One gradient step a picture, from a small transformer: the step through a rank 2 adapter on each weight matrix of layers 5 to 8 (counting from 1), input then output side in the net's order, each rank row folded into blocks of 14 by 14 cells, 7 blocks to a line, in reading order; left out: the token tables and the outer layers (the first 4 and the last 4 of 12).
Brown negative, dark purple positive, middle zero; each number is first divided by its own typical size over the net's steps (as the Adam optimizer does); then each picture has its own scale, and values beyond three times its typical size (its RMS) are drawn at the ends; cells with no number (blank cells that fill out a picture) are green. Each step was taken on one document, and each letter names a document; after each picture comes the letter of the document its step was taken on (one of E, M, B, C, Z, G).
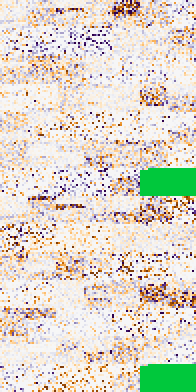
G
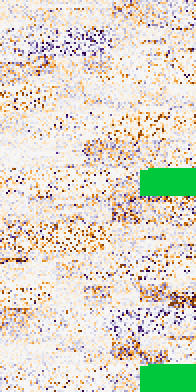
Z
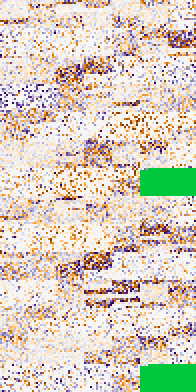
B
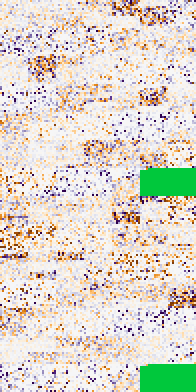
Z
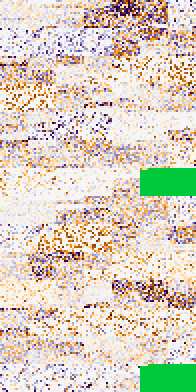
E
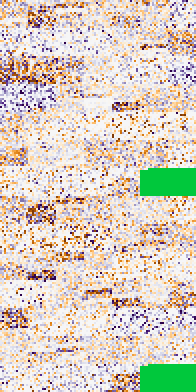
B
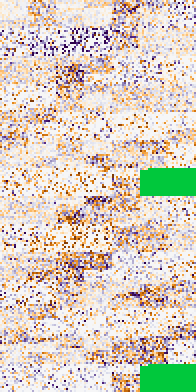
B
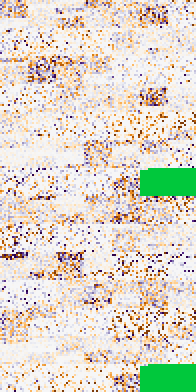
G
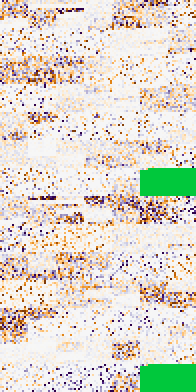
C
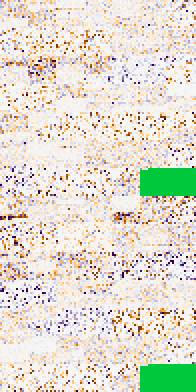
G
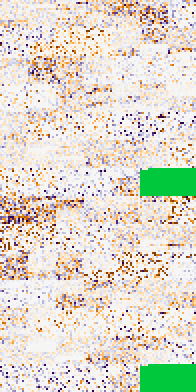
G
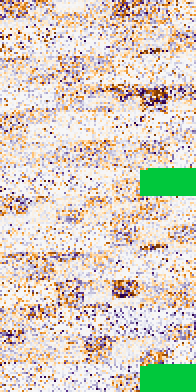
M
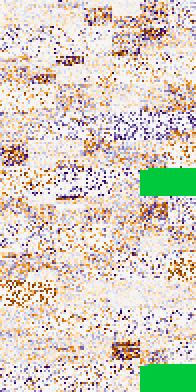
E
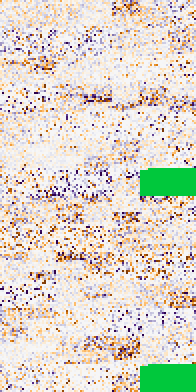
Z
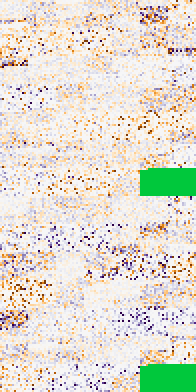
M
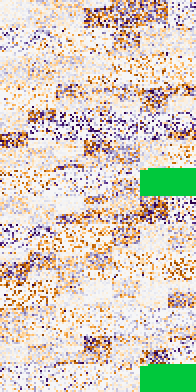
E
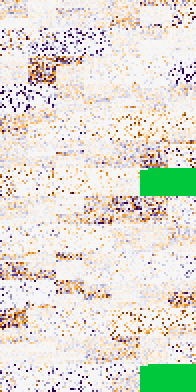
C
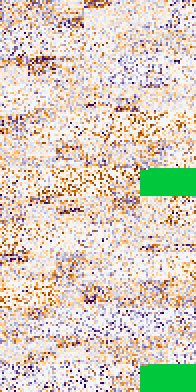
B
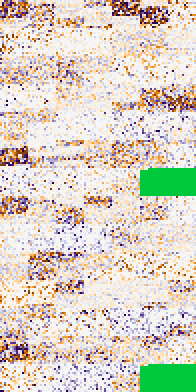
M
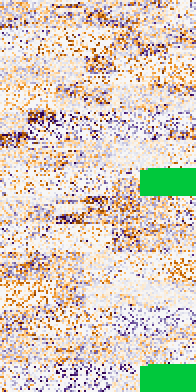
E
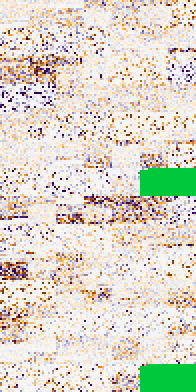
C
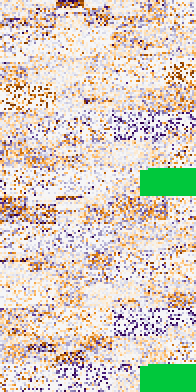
E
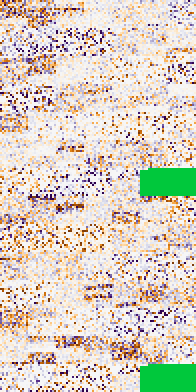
Z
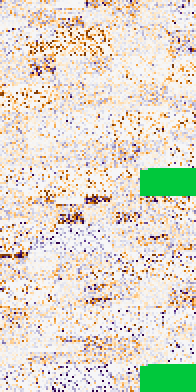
G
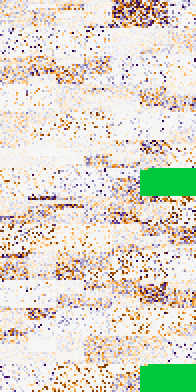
G
